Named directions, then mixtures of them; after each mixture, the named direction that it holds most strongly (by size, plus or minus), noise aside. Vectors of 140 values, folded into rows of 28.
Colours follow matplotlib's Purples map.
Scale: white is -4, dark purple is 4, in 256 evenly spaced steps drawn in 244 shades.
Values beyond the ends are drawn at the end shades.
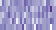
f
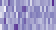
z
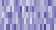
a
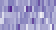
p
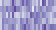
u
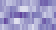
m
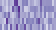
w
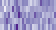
w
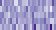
f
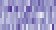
p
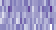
f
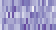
u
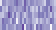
f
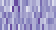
w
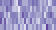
w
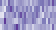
z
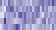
z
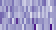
f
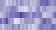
m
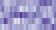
m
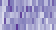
p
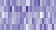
p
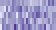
z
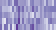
w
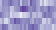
m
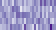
f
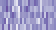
w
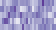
m
